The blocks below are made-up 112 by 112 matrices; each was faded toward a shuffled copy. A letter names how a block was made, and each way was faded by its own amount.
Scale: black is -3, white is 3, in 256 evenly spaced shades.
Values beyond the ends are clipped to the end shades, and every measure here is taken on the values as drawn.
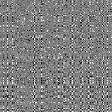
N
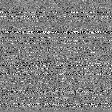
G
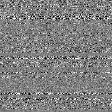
G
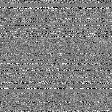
G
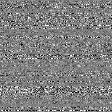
G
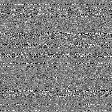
G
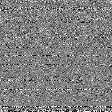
G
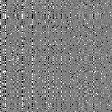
N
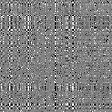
N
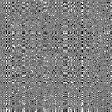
N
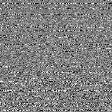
G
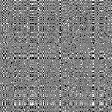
N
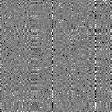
N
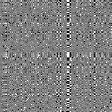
N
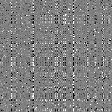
N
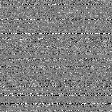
G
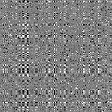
N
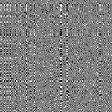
N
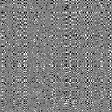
N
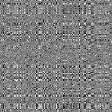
N
